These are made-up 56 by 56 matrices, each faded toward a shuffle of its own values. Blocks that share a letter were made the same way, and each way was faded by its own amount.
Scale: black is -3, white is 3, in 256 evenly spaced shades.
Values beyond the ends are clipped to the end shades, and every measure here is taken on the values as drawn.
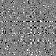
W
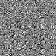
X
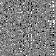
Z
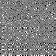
W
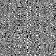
Z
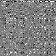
W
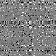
W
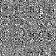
X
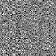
X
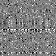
W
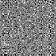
Z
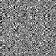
X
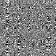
Z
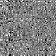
X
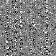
Z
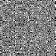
X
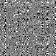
Z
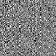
Z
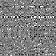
W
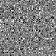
X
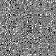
Z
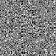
X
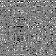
W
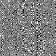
Z
